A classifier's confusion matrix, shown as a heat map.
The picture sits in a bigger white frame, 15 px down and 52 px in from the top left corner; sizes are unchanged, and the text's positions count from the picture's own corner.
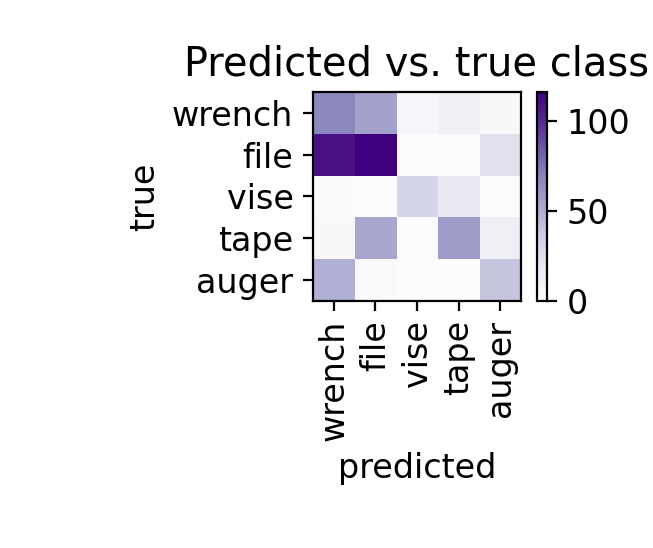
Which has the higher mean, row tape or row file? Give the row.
file
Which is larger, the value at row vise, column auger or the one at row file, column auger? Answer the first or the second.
the second
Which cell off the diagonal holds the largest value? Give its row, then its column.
file, wrench
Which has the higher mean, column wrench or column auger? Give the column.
wrench
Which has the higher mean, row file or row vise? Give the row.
file
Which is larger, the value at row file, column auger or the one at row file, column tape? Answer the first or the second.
the first
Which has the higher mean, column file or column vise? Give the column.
file
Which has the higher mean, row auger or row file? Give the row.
file
